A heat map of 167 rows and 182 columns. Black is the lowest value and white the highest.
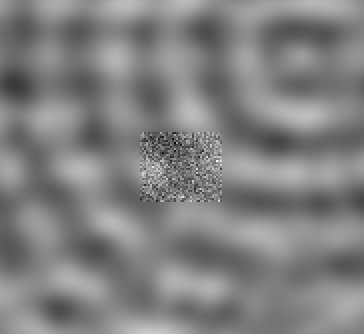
Histogram: bell-shaped. Stripes: horizontal, repeating 6 times. Average level on the scale: 50%. Odd patch: rougher, in the centre. Slope: none. Odd rows or columns: none. Roughest part: centre. Rings: centred on the top right.
